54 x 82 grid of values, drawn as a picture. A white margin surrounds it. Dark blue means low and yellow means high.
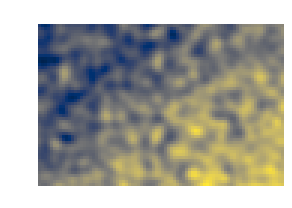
Odd rows or columns: none. Mirror symmetry: none. Grain: blotchy. Ninth with the highest average: bottom right. Slope: up to the bottom right. Ninth with the lowest average: top left.
